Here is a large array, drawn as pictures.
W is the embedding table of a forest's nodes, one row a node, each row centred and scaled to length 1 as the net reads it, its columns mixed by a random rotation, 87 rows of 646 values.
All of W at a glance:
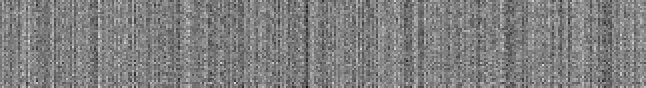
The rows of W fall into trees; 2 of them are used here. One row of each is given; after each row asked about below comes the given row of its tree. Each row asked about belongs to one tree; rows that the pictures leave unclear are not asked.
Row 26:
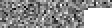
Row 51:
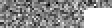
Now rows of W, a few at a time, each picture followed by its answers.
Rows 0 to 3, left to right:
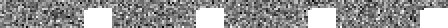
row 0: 51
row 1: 51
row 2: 51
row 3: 26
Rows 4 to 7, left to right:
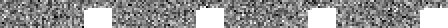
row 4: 51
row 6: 51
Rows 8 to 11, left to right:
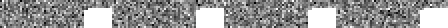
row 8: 26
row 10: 51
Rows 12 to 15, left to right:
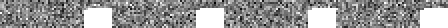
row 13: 26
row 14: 51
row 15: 26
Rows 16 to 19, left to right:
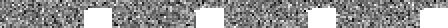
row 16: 26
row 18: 51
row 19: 51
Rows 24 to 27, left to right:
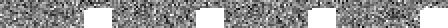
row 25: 26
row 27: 51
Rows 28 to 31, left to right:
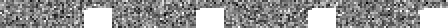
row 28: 51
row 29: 26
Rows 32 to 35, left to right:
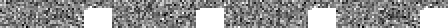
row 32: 51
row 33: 26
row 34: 51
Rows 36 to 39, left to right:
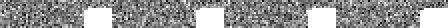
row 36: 51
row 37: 51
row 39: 26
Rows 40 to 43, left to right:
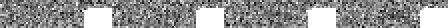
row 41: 51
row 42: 51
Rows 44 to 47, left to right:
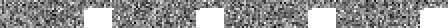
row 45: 26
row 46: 51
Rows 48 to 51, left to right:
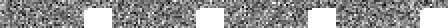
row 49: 51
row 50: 26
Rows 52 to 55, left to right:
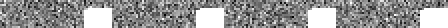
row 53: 26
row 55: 26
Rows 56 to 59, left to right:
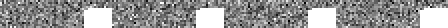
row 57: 26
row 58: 26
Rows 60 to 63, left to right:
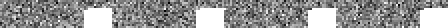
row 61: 51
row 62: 26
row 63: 26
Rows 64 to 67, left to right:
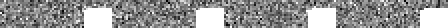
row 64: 51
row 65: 51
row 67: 26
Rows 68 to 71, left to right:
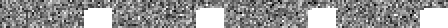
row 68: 26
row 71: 26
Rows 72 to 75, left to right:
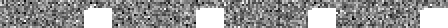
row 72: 51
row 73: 51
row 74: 51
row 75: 51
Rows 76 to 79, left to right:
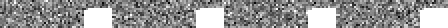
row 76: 26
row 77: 51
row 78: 51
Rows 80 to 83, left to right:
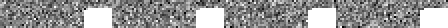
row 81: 51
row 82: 26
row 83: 26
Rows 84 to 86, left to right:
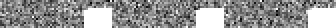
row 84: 51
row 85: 26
